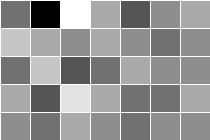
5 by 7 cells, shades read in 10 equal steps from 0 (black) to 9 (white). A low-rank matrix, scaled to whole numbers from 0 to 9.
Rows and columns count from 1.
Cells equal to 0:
1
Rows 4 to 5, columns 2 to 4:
3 8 6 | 4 6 5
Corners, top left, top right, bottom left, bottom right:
4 6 5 5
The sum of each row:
33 38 34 37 34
